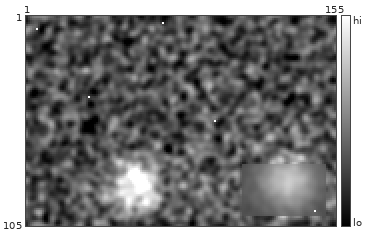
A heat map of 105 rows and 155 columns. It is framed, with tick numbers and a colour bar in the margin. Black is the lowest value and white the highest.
Odd patch: calmer, in the bottom right. Lone odd cells: 5, each higher than its neighbours. Calmest part: bottom right. Grain: blotchy. Bumps: two.
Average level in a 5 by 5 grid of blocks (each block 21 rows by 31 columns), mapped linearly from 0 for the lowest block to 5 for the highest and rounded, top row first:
00101 | 11110 | 10111 | 04224 | 15223
